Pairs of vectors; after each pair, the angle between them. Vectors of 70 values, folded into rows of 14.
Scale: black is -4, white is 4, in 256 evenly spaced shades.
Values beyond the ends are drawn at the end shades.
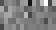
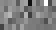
nearly parallel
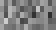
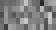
partly opposed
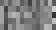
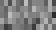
partly aligned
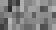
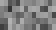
nearly parallel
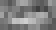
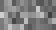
orthogonal
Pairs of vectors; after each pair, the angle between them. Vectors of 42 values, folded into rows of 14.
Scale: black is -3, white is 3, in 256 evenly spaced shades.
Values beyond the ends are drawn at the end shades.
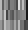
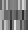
partly aligned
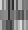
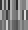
orthogonal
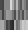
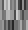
partly aligned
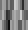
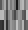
orthogonal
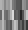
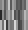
partly aligned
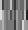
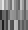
partly opposed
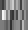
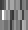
nearly parallel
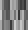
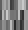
nearly opposite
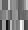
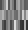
partly opposed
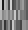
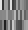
nearly parallel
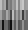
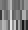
partly opposed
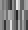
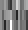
nearly parallel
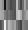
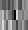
partly aligned
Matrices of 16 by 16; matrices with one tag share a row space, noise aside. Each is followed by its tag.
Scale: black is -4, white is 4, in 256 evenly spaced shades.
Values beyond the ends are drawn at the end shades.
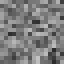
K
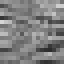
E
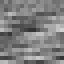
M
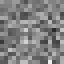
K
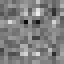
K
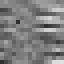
E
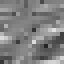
E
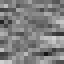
E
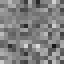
K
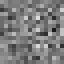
K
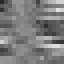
E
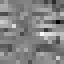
E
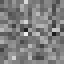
K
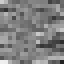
E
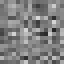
K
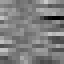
E
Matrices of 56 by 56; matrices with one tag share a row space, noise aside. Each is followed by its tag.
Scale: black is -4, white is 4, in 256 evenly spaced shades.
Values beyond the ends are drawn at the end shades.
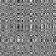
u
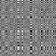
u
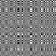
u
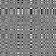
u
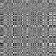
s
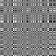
s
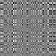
s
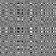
u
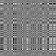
s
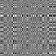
s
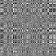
s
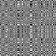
u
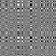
u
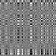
u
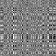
s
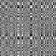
u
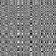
u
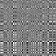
s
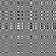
u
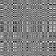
s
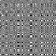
u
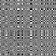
u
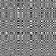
u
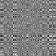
s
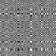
u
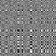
u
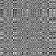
s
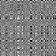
u
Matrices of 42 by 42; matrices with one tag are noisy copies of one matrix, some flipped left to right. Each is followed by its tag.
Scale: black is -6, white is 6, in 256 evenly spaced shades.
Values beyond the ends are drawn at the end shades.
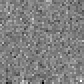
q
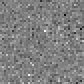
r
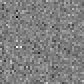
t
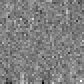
q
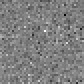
r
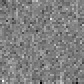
q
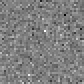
r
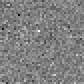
r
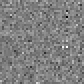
t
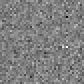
t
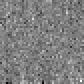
q
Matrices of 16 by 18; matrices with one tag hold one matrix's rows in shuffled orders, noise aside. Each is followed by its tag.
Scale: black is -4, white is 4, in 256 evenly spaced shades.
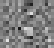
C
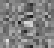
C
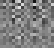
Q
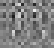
Q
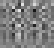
Q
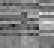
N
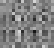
Q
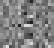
C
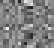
C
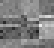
N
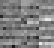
N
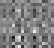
Q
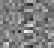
C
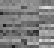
N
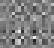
Q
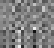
Q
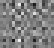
Q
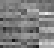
N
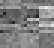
N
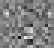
C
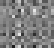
Q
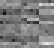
N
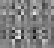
Q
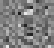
C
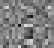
C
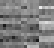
N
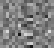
C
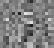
C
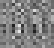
Q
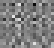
Q
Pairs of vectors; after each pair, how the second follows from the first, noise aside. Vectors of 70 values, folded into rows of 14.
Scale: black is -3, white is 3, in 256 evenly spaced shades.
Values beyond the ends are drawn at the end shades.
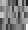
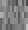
shrunk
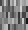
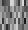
shuffled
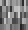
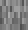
shrunk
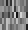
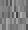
shrunk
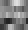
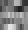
reversed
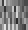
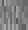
shrunk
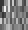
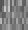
shrunk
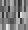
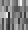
reversed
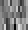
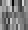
reversed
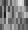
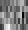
reversed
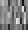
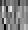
reversed
